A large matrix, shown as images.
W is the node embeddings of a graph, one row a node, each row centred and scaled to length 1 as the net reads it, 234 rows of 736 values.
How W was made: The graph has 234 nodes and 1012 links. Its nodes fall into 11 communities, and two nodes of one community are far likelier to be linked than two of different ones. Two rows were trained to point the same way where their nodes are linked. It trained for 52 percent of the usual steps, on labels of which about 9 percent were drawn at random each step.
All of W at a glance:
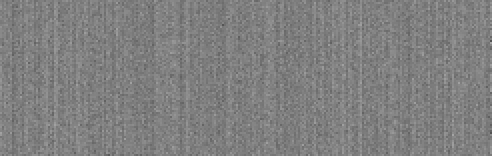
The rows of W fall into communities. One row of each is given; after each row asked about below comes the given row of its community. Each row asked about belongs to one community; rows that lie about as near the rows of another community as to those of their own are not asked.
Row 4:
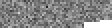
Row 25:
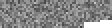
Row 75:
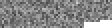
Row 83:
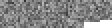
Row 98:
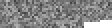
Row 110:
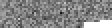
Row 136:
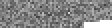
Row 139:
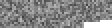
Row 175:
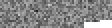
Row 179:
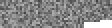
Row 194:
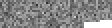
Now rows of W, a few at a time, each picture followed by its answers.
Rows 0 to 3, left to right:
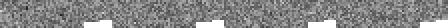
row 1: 25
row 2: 194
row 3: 110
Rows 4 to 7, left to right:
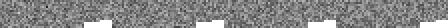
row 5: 75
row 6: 75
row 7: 194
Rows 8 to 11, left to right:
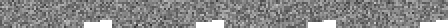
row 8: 139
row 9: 98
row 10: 139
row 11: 110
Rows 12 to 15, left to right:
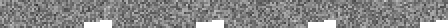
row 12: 4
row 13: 110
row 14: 139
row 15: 110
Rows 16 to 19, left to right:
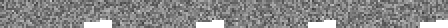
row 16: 136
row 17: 175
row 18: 175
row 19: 139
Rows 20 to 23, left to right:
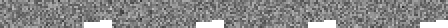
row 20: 139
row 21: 194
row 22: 175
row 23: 25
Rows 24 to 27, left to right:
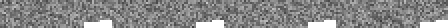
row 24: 4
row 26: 194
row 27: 179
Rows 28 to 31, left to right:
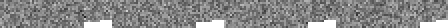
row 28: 75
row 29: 194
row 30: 179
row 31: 4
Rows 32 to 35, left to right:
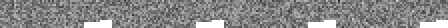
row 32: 110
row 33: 175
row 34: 4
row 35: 136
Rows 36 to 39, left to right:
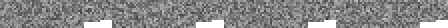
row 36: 98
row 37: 139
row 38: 110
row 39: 83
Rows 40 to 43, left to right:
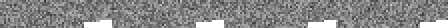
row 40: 4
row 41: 194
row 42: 25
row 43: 179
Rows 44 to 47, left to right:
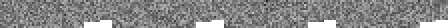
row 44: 75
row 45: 139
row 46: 75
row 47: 136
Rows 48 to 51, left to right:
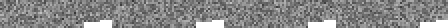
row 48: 139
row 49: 98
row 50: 4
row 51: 110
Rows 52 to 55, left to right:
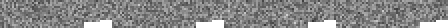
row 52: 25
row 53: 4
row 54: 4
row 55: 136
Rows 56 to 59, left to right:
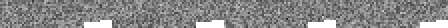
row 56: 98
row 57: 175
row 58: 179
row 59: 136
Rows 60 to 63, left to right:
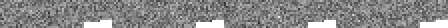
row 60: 139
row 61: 139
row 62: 194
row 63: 139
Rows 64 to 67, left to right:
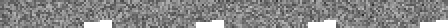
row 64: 175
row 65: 139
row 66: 179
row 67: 139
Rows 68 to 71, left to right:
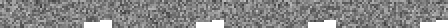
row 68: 4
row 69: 83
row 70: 75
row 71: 98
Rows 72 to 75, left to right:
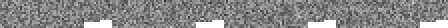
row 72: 179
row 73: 136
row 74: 136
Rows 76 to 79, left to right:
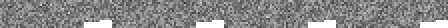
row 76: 136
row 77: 175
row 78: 175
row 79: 175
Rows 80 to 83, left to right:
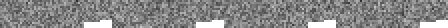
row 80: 139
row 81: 83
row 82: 175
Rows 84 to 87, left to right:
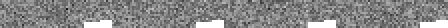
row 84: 25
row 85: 175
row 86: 83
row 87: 4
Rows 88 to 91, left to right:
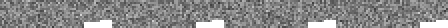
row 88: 194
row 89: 194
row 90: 179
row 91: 98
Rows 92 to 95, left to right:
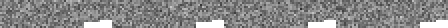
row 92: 136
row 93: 4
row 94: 194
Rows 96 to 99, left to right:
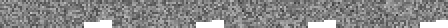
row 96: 4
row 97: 175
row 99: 4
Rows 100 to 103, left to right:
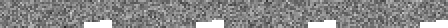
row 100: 175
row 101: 194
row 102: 175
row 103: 25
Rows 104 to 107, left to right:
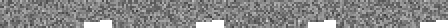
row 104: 75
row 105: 25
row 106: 136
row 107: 75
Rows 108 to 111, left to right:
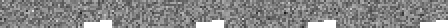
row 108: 83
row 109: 175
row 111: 25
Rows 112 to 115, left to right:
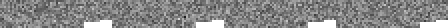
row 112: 25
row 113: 136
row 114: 136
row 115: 25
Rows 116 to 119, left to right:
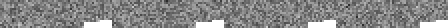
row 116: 25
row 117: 83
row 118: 194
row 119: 175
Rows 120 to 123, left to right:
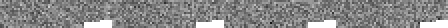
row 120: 4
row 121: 110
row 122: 136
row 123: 110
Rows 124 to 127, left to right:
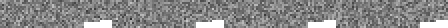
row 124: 83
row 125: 136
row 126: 139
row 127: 110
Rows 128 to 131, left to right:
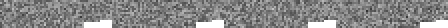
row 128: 139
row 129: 4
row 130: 98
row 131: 25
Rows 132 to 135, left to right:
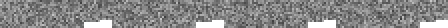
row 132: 194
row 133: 139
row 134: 110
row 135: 139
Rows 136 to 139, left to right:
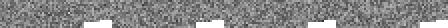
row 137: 194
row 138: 136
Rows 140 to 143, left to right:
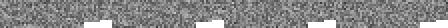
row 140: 83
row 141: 4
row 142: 75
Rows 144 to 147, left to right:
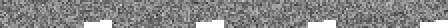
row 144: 139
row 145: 110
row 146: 139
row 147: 136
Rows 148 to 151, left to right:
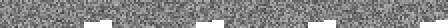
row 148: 75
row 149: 83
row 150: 175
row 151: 139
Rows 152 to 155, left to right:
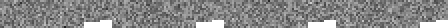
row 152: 75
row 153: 4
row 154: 75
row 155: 4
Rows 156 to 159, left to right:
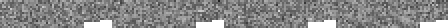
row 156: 25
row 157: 179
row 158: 98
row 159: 179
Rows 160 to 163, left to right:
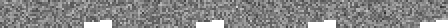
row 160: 4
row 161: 175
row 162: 4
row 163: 139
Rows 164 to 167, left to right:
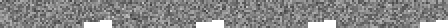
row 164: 139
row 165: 25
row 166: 136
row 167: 83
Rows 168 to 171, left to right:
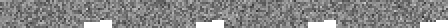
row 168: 25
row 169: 75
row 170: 4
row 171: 98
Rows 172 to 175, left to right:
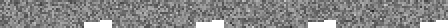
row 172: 175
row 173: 175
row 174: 179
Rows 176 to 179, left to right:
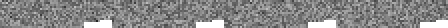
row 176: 4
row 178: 194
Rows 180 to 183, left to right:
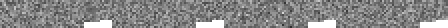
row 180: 25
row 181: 75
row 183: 110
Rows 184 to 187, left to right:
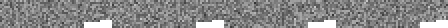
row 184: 75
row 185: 75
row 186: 136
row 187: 136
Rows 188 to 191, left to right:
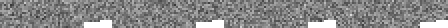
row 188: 136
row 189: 75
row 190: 4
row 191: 25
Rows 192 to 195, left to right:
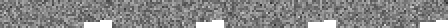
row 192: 139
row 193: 4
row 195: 179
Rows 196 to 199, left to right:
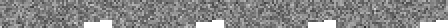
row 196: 179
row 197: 194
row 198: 25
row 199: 83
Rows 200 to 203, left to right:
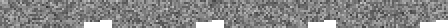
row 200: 83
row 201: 136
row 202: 75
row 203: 25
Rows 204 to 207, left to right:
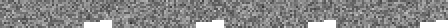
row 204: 139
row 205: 179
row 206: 194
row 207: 175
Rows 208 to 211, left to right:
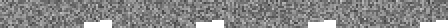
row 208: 194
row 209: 75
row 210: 25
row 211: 136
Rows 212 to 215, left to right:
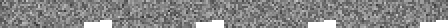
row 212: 194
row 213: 136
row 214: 25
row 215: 136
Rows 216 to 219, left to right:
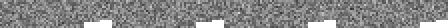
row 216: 194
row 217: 75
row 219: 194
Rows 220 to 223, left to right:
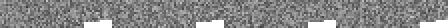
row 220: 4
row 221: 179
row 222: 175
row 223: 110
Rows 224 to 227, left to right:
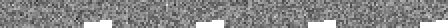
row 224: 83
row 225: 179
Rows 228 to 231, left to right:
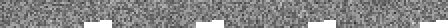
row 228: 175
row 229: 83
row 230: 98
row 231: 75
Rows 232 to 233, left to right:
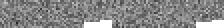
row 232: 83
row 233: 75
